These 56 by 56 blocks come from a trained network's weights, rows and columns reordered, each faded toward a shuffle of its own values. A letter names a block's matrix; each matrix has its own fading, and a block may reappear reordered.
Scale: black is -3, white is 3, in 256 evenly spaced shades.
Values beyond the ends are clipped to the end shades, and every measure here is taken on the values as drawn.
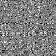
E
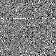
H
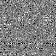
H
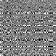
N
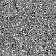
E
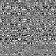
N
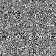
E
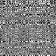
N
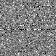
H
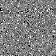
H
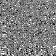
H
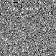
H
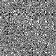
H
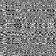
N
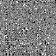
H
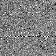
H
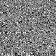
E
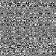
N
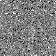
E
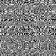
N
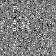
H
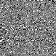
E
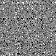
H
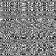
N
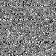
E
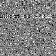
E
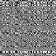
N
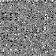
H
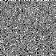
H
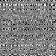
N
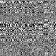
N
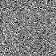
E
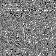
H
